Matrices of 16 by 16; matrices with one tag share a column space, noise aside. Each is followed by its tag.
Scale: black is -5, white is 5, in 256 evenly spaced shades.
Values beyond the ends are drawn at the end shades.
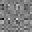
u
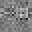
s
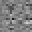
u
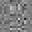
u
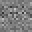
s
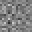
u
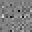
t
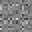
u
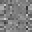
u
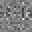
s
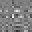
t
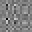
u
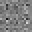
u
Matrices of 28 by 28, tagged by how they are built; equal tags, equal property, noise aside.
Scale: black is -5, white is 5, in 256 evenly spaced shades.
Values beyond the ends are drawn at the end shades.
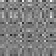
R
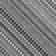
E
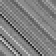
E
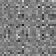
R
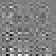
R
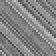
E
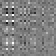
R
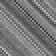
E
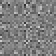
R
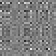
R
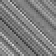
E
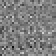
R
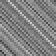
E
